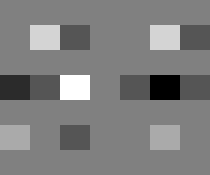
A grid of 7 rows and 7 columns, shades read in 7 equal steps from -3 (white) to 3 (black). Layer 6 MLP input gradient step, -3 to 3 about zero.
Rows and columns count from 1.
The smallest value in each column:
-1 -2 -3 0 0 -2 0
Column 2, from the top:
0 -2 0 1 0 0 0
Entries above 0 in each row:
0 2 0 5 0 1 0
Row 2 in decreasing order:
1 1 0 0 0 -2 -2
